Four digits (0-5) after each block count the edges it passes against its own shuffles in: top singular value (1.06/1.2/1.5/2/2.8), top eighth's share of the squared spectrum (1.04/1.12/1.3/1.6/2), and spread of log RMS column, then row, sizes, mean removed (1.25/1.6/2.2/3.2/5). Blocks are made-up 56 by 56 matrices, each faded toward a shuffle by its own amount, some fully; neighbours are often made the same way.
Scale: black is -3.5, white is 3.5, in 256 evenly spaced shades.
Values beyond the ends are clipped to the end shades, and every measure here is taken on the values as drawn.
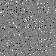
2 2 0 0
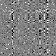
4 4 3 2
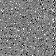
3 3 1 0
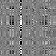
5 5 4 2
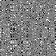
4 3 2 1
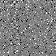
3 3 1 1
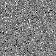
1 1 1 0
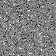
0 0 0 0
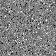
0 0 0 0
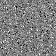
0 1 0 0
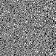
2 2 2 0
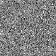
2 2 1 0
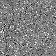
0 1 0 0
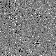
1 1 1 0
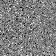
0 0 0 0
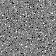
1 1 0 0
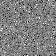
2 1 0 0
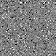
3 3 1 1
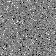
0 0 0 0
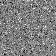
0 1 0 0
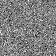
0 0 0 0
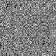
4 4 2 2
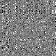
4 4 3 2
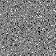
3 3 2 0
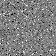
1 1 0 0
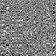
4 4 3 2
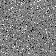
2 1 0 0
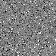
2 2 0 0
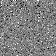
1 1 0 0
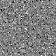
2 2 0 1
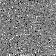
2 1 0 0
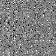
3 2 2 0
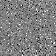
2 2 1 0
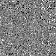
3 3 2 1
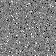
0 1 0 0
